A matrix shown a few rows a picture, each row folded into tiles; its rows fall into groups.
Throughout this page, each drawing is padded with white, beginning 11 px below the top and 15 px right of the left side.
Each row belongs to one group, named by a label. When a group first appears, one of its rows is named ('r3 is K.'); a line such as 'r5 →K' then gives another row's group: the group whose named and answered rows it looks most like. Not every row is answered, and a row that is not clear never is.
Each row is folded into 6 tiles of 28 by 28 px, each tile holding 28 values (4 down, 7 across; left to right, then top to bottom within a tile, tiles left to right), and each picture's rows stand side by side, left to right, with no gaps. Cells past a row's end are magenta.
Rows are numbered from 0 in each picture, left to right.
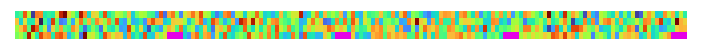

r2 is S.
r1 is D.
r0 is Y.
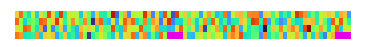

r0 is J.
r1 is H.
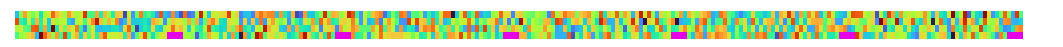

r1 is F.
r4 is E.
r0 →Y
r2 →S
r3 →J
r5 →J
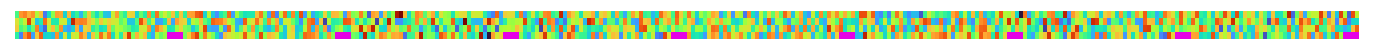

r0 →D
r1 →D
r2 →Y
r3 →H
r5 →D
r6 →H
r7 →J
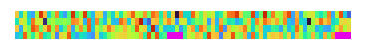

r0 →H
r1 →Y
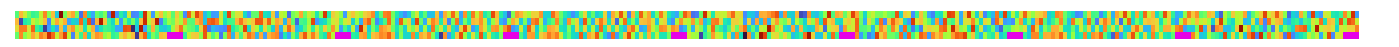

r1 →D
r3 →E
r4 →F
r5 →S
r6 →E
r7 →F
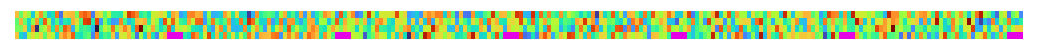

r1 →D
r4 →H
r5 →J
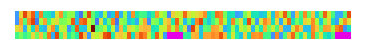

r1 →E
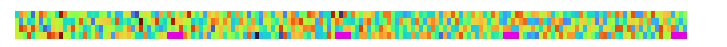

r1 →J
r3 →S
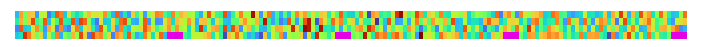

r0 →D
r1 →H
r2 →Y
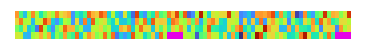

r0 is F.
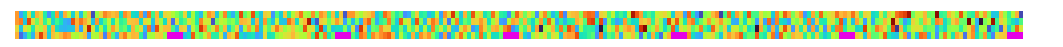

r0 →S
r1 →H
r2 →E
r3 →H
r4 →S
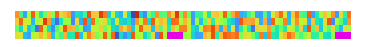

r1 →S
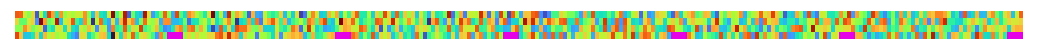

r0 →J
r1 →Y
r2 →J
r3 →D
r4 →F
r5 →F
